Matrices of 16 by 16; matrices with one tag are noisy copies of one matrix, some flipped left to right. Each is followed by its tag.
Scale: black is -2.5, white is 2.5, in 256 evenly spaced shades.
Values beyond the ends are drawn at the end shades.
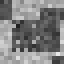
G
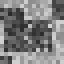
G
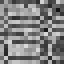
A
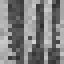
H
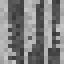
H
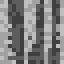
H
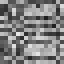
A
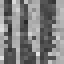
H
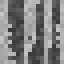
H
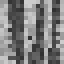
H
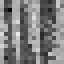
H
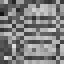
A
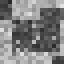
G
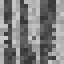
H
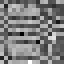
A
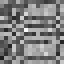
A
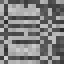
A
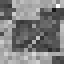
G
